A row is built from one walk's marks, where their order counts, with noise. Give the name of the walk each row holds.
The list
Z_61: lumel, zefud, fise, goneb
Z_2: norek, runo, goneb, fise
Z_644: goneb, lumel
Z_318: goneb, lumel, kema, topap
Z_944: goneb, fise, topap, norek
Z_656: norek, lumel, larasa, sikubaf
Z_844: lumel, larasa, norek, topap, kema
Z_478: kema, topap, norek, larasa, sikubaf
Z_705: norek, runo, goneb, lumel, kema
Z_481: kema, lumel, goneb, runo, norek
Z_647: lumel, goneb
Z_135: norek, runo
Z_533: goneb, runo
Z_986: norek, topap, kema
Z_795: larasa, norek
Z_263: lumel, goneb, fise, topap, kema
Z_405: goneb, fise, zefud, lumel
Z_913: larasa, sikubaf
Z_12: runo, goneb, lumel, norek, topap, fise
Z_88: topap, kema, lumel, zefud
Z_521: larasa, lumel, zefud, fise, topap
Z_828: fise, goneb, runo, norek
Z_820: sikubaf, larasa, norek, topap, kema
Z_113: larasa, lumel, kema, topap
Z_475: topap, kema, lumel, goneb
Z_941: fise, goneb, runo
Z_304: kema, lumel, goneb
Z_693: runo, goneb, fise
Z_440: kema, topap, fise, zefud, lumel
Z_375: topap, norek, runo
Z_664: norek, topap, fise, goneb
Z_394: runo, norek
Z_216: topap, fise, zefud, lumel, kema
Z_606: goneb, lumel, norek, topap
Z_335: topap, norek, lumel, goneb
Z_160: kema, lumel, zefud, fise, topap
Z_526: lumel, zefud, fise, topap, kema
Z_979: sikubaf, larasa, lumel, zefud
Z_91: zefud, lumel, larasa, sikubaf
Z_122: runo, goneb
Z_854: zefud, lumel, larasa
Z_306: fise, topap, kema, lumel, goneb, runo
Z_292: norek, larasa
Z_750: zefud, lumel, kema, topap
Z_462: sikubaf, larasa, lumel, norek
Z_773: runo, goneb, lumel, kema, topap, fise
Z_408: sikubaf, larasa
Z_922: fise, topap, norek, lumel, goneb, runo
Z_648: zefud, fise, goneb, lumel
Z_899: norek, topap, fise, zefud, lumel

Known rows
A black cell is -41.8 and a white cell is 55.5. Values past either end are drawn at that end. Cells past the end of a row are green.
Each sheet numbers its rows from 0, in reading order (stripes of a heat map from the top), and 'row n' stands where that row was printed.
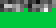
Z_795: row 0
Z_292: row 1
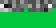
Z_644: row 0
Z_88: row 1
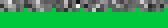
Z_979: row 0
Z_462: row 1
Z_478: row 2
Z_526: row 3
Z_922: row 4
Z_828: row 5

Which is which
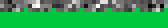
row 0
Z_664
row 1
Z_913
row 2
Z_750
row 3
Z_854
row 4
Z_306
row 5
Z_2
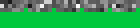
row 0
Z_335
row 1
Z_91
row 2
Z_440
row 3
Z_216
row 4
Z_318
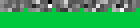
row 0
Z_263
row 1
Z_304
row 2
Z_820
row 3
Z_61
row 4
Z_647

